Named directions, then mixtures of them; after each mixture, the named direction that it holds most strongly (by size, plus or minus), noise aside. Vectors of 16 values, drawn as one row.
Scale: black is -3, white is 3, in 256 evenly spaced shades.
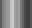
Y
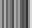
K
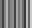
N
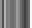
K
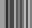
N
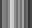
Y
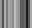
K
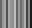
N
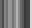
K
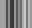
Y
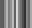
N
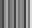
N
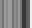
K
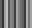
N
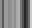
K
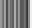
K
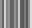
K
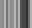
K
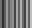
N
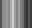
Y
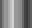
Y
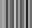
N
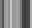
Y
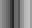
Y
